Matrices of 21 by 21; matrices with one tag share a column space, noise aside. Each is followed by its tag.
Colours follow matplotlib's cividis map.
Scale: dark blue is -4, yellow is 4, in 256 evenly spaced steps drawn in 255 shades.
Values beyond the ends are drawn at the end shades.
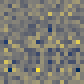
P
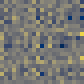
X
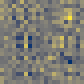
X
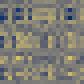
X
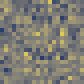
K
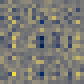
X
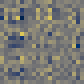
X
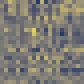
K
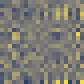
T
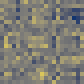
X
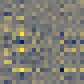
P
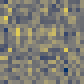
K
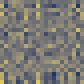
T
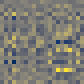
P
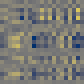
X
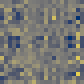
X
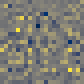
P
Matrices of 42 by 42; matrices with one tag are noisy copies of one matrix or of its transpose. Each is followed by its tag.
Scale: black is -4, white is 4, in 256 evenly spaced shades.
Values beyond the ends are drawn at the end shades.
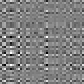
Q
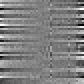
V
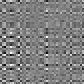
Q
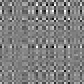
Q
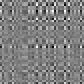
Q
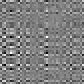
Q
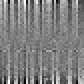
V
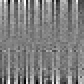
V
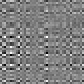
Q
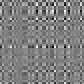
Q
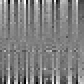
V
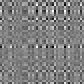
Q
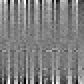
V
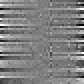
V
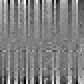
V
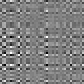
Q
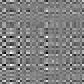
Q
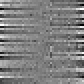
V
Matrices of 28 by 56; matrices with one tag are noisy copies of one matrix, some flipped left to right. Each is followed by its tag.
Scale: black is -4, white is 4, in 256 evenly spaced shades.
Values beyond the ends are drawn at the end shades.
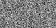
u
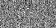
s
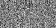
s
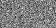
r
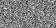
r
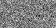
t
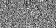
s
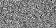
r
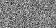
u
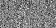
s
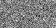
t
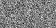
u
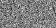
r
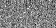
s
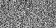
s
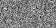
r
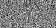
s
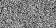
r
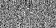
s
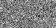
t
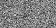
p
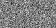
u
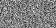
r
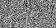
s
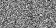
p
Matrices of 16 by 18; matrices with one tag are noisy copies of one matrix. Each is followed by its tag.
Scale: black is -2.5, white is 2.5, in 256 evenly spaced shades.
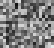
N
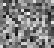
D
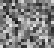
D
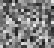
D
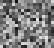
D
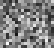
D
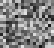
N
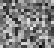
D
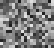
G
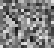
D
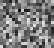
D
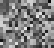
G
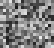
N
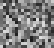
D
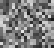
G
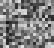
N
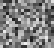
D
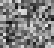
N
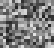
N
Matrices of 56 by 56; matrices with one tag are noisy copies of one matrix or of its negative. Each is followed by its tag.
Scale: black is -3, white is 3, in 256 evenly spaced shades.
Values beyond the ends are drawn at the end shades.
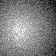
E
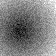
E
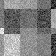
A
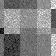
A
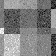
A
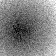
E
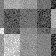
A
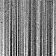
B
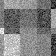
A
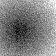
E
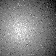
E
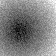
E
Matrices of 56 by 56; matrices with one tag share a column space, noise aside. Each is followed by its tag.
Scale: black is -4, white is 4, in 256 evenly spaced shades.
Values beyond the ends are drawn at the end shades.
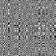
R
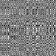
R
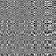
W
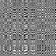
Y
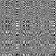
W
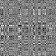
R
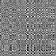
Y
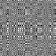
R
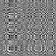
Y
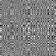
R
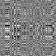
R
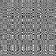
Y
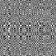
R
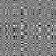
R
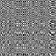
W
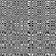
W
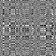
R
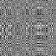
R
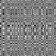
R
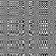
W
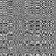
W
